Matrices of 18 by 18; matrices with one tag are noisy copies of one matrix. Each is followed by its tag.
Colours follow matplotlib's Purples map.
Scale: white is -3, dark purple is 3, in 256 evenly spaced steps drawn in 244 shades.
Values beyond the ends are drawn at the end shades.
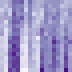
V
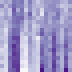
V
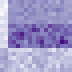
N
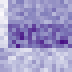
N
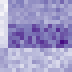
N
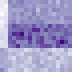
N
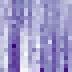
V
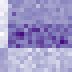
N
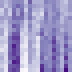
V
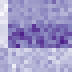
N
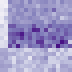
N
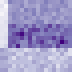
N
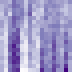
V
